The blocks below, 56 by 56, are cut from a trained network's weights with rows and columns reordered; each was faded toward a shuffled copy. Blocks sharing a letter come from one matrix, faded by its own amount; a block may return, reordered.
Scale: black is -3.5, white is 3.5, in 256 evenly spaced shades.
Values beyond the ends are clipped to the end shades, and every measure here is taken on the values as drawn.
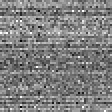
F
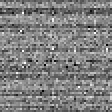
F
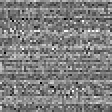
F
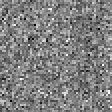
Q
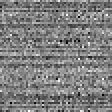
F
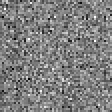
Q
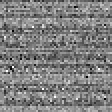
F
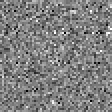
Q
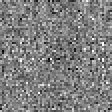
Q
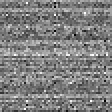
F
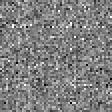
Q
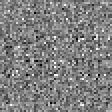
Q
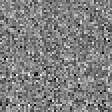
Q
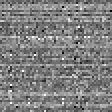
F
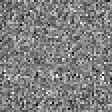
Q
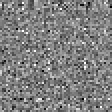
Q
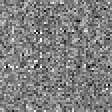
Q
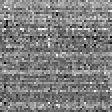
F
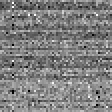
F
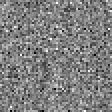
Q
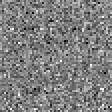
Q
